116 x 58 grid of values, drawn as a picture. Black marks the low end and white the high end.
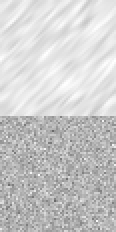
The table splits into 2 rows of 1 panel. Panel 1,1: very high, slanting up to the right, faint in contrast. Panel 2,1: high, fine-grained.
